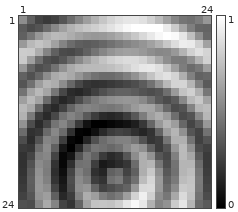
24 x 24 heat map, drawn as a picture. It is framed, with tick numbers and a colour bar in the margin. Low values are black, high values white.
Odd rows or columns: none. Rings: centred on the bottom middle. Lone odd cells: none.
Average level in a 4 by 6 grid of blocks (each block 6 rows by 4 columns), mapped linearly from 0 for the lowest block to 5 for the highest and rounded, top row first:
3 2 4 5 5 4 / 3 2 2 3 3 3 / 1 0 0 1 2 2 / 2 0 2 3 3 3
